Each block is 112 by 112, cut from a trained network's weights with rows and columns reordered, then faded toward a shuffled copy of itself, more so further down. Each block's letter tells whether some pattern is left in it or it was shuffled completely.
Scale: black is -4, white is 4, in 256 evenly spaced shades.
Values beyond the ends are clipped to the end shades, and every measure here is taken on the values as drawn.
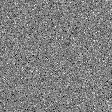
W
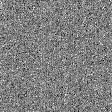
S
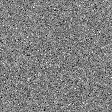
W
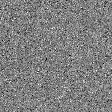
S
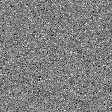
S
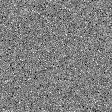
W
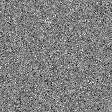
W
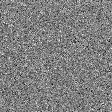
S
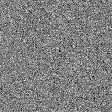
S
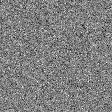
S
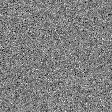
W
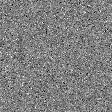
W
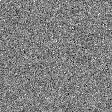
S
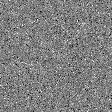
W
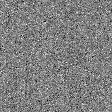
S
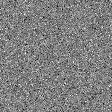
W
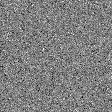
W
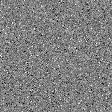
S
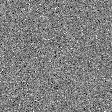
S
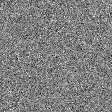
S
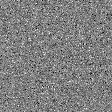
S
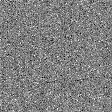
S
